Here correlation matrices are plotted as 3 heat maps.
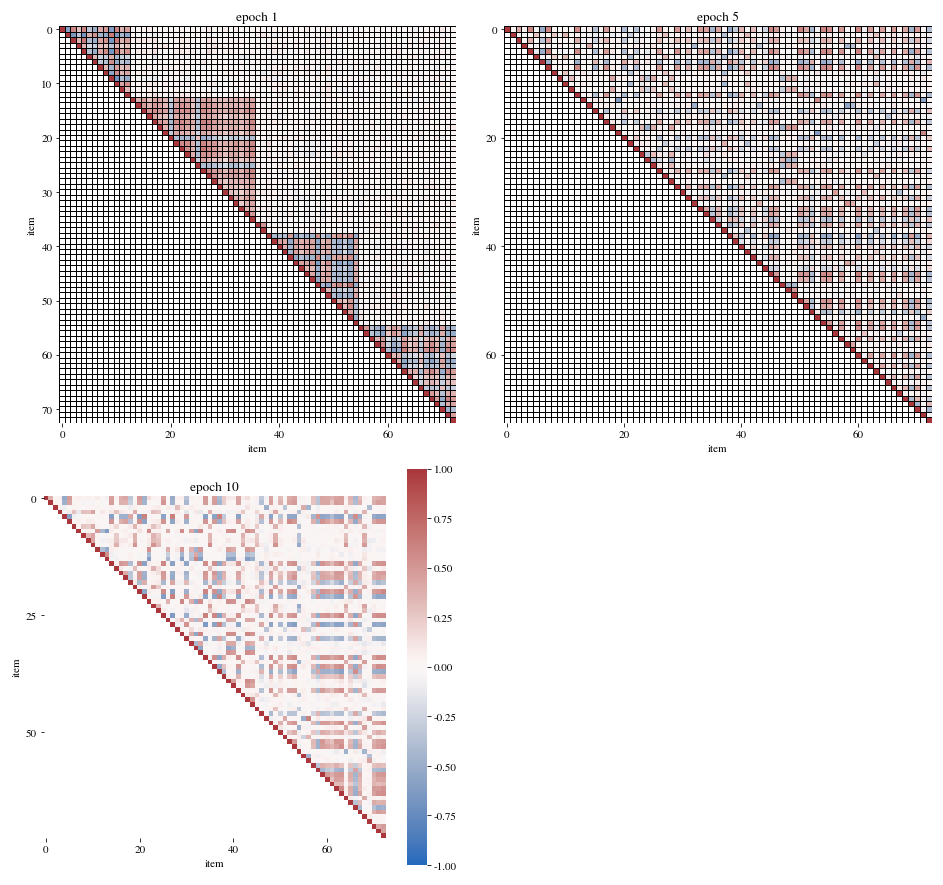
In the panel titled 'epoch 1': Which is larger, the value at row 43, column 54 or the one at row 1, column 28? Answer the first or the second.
the first
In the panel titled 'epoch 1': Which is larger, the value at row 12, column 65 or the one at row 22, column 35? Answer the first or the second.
the second
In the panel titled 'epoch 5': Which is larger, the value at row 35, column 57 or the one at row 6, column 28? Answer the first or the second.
the second
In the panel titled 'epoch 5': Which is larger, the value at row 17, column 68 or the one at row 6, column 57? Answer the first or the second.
the first
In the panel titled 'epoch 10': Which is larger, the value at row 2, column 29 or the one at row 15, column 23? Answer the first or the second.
the second
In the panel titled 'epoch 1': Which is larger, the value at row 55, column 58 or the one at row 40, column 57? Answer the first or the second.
the second
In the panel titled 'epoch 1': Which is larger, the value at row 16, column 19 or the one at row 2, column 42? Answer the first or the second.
the first
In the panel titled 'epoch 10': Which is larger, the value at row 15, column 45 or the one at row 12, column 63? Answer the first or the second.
the first
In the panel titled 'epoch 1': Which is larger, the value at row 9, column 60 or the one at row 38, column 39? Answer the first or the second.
the first
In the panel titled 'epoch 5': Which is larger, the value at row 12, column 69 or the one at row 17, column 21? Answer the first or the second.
the second
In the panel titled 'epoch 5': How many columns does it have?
73
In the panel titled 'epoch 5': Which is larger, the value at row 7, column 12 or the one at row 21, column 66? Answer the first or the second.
the first
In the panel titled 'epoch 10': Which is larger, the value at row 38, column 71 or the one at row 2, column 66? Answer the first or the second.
the first
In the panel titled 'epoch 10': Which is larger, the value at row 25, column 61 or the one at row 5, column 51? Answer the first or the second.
the first
